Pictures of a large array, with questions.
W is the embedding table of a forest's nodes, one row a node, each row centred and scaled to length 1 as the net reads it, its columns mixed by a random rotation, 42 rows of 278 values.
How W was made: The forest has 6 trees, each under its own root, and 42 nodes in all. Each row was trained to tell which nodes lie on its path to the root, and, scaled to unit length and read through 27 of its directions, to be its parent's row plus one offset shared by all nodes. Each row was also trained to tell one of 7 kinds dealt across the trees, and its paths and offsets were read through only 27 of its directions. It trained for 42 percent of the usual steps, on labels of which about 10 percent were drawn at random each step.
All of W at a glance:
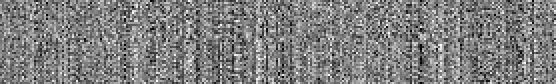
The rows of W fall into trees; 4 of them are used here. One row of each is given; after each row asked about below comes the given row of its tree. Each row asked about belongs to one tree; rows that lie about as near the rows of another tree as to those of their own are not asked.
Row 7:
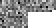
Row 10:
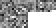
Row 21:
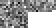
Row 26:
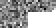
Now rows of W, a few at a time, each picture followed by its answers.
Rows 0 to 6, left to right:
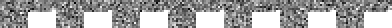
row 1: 21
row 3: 21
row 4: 26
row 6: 10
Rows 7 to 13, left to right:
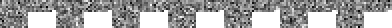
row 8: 26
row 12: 7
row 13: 21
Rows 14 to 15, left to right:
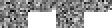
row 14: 10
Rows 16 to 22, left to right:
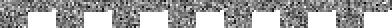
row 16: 7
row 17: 7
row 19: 26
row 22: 10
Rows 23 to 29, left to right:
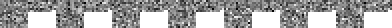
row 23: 10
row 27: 10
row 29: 10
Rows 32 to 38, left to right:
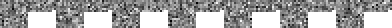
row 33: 7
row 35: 10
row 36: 7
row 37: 26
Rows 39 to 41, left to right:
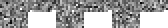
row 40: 7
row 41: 10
